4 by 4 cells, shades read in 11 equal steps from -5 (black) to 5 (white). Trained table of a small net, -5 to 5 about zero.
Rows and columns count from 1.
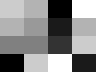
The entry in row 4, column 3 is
5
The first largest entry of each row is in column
4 1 4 3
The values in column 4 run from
-4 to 5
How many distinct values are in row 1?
4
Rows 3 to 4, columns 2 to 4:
0 -3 3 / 3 5 -4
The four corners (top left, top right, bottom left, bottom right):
3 5 -5 -4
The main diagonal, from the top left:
3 1 -3 -4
